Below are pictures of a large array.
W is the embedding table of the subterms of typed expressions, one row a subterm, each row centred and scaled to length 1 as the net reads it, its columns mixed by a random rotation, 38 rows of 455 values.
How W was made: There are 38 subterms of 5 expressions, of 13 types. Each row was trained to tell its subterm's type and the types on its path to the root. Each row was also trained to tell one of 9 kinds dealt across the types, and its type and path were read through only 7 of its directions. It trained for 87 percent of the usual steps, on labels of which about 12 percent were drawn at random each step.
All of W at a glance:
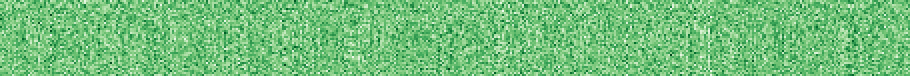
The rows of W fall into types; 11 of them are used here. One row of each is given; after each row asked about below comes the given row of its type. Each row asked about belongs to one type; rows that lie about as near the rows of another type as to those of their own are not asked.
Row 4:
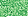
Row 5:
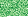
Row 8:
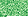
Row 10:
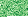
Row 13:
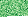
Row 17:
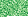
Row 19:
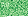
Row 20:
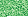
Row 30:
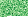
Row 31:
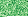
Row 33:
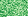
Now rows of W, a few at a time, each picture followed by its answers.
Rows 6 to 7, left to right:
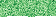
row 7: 13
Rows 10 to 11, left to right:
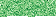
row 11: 17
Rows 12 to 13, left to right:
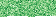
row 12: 10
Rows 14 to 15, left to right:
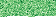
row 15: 19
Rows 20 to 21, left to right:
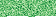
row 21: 5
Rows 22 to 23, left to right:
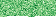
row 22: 19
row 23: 30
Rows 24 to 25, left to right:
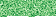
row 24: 4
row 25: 5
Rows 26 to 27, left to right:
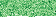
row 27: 19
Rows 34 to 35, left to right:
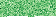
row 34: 10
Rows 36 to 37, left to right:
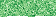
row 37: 30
